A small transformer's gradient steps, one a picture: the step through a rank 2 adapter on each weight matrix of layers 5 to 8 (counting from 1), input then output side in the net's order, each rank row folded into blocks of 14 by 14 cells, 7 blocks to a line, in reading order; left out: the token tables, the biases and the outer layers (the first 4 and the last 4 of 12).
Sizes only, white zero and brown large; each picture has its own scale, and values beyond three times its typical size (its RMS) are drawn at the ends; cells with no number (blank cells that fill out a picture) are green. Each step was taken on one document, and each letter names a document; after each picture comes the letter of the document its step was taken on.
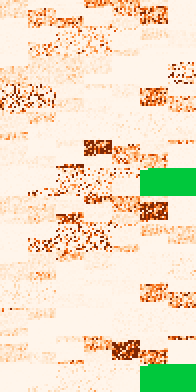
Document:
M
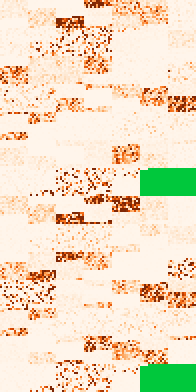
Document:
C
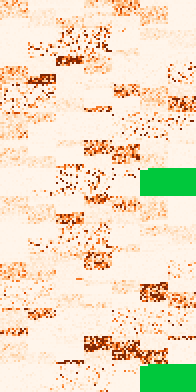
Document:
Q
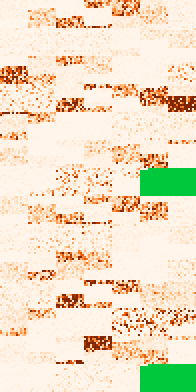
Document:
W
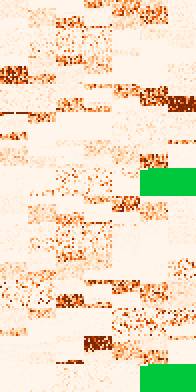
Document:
W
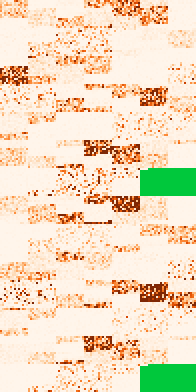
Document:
M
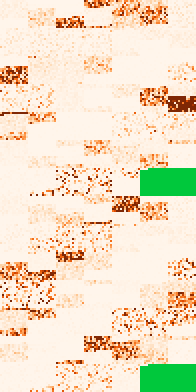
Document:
W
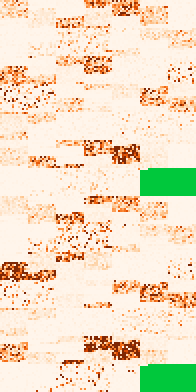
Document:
Q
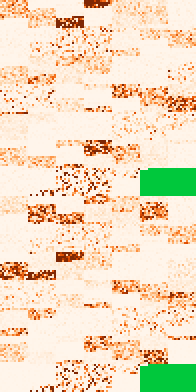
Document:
C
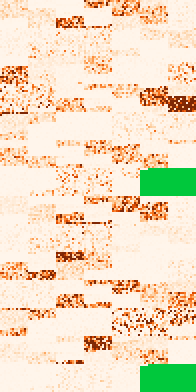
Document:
W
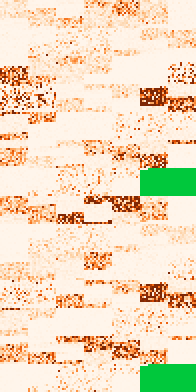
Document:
M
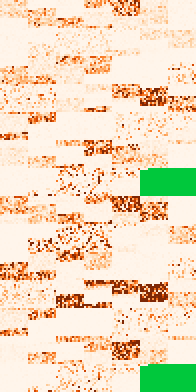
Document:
M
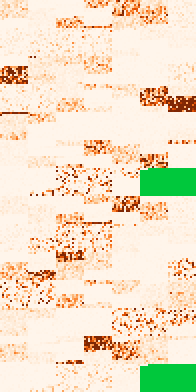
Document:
W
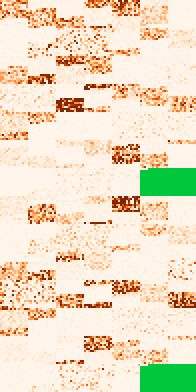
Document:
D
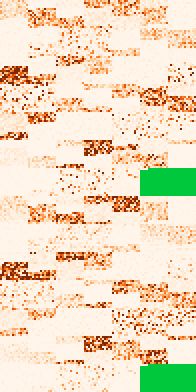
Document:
Q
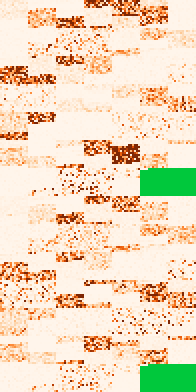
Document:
D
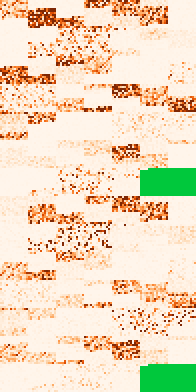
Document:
D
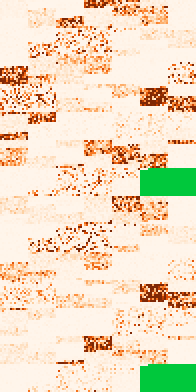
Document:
M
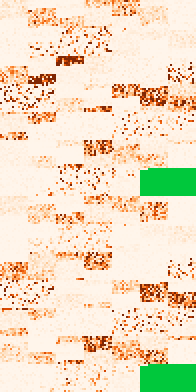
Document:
Q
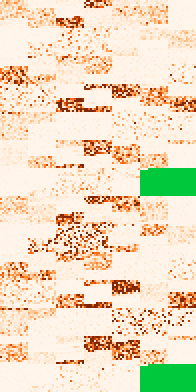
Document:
D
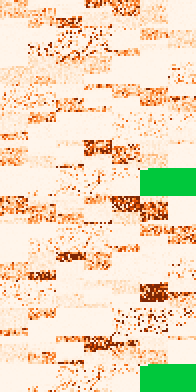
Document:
M
